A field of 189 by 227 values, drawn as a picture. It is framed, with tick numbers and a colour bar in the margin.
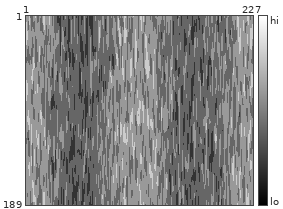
On average the colour sits 50% of the way up the scale. Stripes running up and down repeat 2 times from left to right. There is no overall slope. The grain runs up and down.
